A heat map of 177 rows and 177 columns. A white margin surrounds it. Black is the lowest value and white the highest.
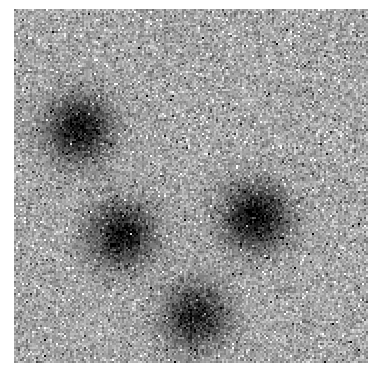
Odd rows or columns: none. Stripes: none. Average level on the scale: 60%. Mirror symmetry: none. Dips: four.
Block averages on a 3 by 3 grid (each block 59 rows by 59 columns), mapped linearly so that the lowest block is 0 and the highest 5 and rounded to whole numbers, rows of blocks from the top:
3 5 5
0 2 2
4 0 5
